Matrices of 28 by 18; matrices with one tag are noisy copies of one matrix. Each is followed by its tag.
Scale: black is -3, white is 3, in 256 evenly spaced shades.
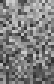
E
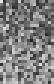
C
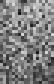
E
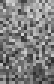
E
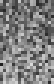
C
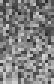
C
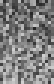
C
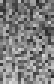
C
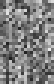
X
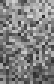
E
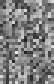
X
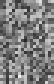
X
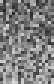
C
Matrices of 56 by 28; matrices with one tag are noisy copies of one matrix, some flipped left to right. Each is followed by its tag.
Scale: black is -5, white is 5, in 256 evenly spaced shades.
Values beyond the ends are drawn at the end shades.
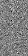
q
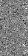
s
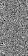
s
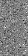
s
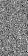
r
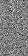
q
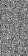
r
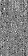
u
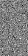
r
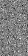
r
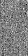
u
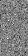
r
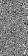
s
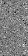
s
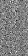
q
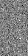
r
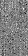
u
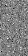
r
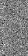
s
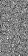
r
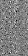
q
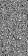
r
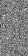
r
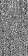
u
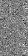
s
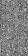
r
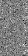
s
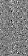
q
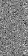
s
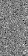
s
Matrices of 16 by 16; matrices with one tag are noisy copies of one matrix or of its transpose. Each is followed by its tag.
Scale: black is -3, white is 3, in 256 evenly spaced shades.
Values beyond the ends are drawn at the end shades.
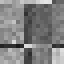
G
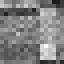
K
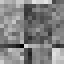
G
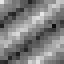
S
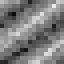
S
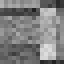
K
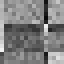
G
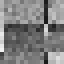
G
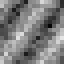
S
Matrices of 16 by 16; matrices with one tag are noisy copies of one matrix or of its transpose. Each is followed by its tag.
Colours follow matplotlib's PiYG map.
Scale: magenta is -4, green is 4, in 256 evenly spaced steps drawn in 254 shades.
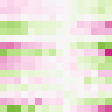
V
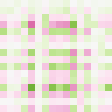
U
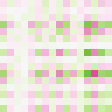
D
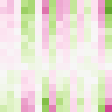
V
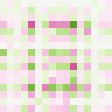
U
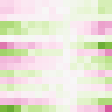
V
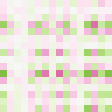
D
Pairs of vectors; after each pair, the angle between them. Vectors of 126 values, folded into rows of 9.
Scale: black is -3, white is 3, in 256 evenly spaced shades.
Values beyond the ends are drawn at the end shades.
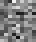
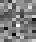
partly aligned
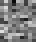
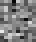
nearly parallel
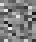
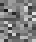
nearly opposite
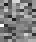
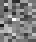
nearly opposite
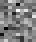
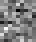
nearly opposite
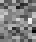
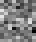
nearly parallel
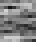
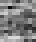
nearly parallel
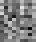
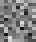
partly aligned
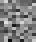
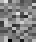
nearly parallel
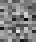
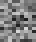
nearly parallel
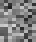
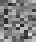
orthogonal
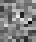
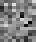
nearly parallel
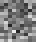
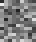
orthogonal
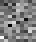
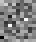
nearly opposite
